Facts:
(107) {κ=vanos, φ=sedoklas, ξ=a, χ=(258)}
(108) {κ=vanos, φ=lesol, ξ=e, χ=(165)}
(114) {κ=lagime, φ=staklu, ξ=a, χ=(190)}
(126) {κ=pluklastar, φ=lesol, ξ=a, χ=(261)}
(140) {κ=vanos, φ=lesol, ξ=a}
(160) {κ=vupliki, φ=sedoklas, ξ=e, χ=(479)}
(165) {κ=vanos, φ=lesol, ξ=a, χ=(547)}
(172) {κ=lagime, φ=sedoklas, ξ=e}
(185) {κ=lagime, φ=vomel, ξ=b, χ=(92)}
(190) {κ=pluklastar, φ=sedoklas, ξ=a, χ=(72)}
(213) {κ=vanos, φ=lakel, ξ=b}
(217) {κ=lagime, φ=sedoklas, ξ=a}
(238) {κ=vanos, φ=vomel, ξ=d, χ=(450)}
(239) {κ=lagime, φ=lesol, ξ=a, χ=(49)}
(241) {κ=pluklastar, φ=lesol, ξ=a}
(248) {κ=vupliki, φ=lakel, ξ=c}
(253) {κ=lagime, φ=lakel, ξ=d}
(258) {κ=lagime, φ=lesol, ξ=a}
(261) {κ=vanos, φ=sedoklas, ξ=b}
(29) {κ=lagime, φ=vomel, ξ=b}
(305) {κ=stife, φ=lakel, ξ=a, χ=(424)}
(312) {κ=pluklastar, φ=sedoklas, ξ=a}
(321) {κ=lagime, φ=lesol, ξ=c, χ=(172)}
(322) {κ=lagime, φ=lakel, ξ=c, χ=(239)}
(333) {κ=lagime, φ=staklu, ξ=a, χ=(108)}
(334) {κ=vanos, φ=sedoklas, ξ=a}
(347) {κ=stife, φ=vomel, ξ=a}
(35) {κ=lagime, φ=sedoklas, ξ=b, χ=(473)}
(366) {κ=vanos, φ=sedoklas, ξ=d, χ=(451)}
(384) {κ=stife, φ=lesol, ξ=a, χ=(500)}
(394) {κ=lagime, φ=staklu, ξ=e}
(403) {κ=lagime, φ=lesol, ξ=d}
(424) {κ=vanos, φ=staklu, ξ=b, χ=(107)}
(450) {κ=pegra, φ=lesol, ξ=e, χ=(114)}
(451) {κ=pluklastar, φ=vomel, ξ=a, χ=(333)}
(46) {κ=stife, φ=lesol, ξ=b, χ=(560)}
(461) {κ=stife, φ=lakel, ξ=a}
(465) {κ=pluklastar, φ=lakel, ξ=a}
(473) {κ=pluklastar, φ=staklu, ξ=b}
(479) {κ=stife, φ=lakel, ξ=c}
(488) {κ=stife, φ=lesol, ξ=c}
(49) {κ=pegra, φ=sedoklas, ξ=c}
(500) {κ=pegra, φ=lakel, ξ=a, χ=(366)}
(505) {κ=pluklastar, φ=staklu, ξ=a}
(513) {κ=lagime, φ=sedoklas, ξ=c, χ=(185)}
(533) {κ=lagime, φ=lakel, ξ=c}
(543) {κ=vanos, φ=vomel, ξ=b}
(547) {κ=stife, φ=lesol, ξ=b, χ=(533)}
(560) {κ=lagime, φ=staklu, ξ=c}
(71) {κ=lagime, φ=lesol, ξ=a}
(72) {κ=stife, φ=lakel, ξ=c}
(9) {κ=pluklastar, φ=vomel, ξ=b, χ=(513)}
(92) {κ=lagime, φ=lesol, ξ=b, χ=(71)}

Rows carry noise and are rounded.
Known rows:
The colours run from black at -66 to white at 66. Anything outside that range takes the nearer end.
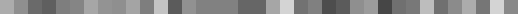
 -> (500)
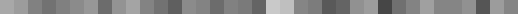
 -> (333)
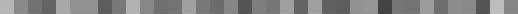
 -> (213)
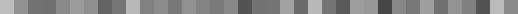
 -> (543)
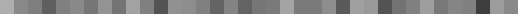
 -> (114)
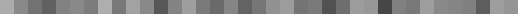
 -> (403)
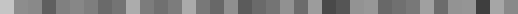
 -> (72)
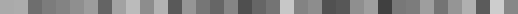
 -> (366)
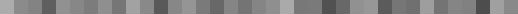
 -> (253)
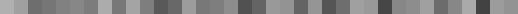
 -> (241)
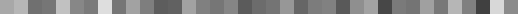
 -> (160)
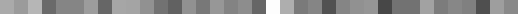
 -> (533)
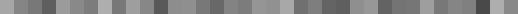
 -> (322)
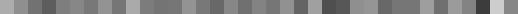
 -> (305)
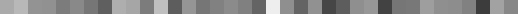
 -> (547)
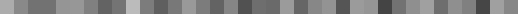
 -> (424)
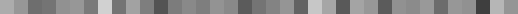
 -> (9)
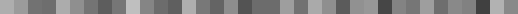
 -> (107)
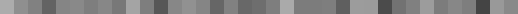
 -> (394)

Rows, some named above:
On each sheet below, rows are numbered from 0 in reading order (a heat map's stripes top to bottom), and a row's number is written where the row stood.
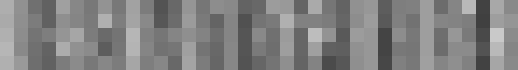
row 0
(465)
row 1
(217)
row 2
(238)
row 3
(213)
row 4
(488)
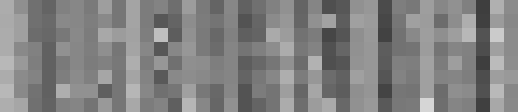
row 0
(46)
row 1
(505)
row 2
(384)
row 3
(253)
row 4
(347)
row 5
(29)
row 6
(213)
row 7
(49)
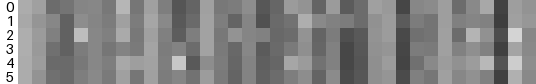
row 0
(241)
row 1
(172)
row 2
(248)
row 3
(488)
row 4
(384)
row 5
(46)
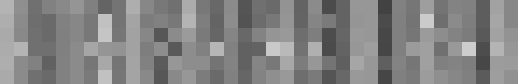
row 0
(140)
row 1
(450)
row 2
(321)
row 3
(451)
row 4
(185)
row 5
(321)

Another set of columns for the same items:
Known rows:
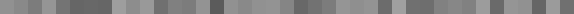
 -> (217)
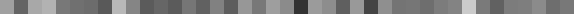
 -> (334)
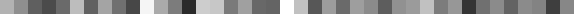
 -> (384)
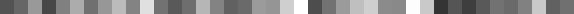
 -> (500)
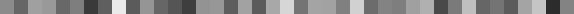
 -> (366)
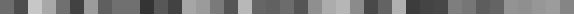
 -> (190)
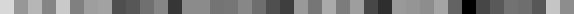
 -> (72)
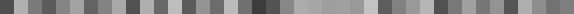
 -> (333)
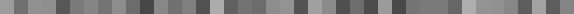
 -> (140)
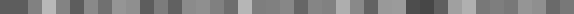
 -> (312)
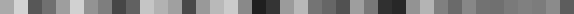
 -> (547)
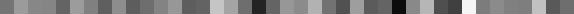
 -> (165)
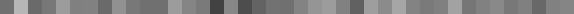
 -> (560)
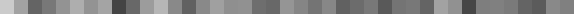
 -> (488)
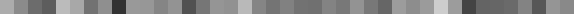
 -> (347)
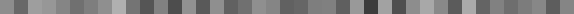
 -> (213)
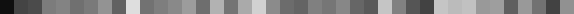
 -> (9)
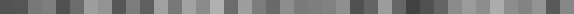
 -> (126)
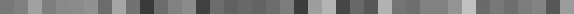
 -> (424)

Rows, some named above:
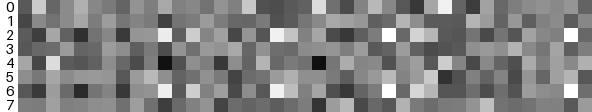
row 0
(533)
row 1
(473)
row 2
(160)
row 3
(241)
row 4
(238)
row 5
(49)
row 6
(160)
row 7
(424)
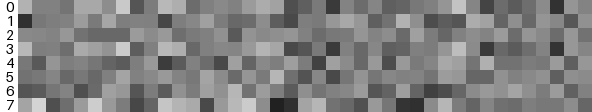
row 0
(305)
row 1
(505)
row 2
(217)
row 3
(305)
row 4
(543)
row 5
(322)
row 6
(126)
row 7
(547)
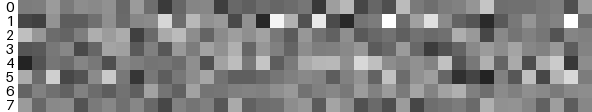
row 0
(424)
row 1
(248)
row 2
(46)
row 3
(126)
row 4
(451)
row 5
(450)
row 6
(29)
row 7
(140)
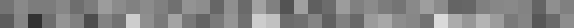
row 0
(253)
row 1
(185)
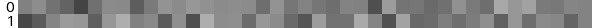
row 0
(321)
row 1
(465)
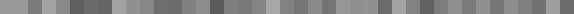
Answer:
(172)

